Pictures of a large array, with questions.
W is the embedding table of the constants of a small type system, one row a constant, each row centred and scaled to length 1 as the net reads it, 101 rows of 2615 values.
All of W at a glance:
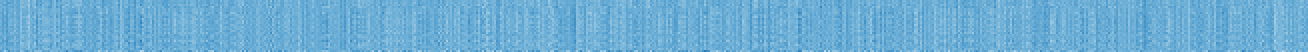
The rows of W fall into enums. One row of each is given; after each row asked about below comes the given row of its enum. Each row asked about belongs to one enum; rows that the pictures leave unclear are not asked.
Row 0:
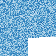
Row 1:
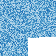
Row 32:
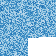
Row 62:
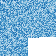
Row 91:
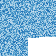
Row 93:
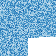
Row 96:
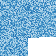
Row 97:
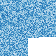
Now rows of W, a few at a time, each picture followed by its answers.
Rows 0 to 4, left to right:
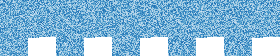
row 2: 32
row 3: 91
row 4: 91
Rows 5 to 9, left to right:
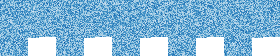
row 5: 91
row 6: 93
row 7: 97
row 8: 32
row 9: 1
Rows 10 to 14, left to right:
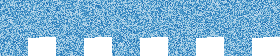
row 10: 91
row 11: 32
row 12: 1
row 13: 93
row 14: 0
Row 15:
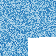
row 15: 1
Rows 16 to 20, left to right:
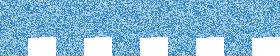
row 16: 96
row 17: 93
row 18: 1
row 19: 32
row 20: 1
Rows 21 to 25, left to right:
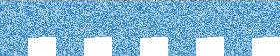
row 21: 32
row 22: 93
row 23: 96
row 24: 0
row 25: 93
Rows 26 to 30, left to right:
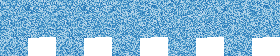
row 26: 96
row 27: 96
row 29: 0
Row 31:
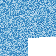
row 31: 0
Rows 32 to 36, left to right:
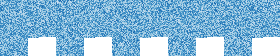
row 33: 62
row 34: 1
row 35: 91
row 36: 96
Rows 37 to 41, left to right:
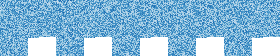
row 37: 93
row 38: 62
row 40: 32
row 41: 91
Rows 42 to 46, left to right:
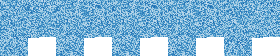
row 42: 96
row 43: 32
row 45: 32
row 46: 91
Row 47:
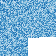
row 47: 62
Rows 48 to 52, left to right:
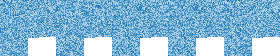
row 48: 0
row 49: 32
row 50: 96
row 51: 96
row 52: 62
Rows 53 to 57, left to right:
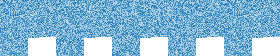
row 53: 0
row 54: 91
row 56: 93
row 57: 0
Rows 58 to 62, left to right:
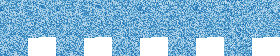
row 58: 32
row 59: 32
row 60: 96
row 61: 96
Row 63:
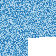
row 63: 91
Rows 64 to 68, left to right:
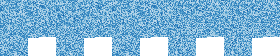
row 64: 32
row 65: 97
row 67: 93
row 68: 93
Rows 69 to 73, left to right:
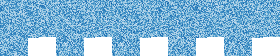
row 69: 32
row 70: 1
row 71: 1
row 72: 96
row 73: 91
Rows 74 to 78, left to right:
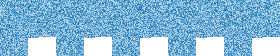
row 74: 93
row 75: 91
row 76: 96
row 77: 91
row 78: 97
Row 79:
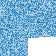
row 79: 93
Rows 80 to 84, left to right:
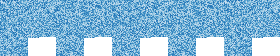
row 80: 62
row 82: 97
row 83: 32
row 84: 62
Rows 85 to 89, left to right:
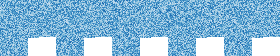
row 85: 93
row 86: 91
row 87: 62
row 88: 97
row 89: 91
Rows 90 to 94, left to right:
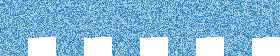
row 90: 0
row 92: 1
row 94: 32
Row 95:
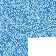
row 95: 1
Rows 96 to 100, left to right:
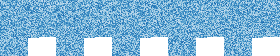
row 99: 91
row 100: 93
